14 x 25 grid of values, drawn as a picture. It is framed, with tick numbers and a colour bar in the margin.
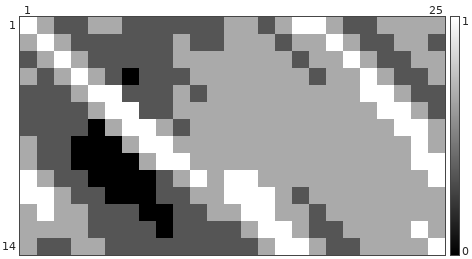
Grain: diagonal, down to the right. Mirror symmetry: none. Calmest part: centre.
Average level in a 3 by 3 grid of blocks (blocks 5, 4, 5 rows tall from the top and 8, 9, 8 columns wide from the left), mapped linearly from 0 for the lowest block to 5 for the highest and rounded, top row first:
223 | 045 | 034
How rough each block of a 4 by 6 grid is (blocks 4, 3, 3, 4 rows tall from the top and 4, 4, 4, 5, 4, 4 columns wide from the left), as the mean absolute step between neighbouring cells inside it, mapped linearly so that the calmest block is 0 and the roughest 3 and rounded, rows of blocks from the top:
311121 / 032002 / 222001 / 111211
